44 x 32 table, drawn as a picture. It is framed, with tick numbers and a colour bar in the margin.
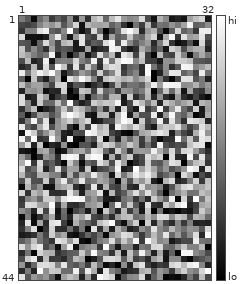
Stripes: none. Average level on the scale: 50%. Histogram: flat. Seam: none. Grain: fine. Slope: none.
